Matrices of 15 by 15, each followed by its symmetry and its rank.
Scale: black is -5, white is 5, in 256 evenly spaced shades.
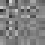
antisymmetric, rank two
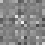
symmetric, rank three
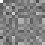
symmetric, rank three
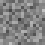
symmetric, full rank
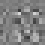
neither, rank two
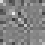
symmetric, rank three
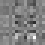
neither, rank two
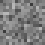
symmetric, full rank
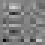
neither, rank two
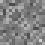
symmetric, full rank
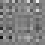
antisymmetric, rank two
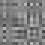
antisymmetric, rank two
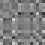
antisymmetric, rank two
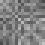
symmetric, rank three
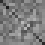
symmetric, full rank
